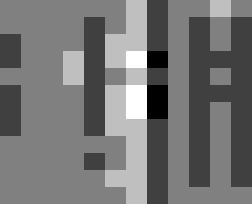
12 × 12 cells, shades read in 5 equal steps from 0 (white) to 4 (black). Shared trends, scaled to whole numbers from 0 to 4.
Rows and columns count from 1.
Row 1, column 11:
1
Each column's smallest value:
2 2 2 1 2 1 0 3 2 2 1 2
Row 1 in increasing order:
1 1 2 2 2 2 2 2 2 2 2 3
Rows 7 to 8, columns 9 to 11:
2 3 2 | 2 3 2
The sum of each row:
23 27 27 27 26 28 27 27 26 27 25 24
